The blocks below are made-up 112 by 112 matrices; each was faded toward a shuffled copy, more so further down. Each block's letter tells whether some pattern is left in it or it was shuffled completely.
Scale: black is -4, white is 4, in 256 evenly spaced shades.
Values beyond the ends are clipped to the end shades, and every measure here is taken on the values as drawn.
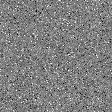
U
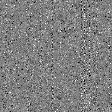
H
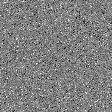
U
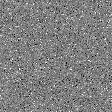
U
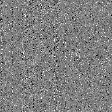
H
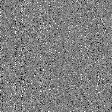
H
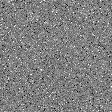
U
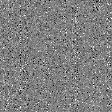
H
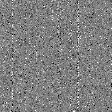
H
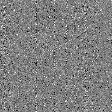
H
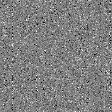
H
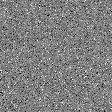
U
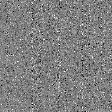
H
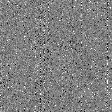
H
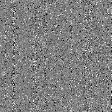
H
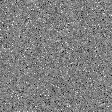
U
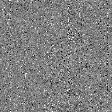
H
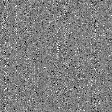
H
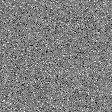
U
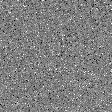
U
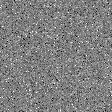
U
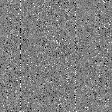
H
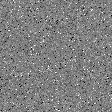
U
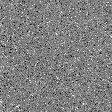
U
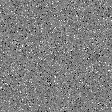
U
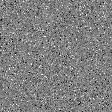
U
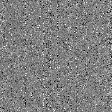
H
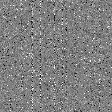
H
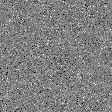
U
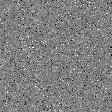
U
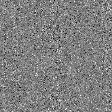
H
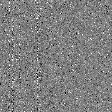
H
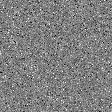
U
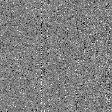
H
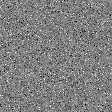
U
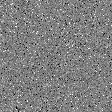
U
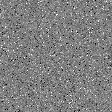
U
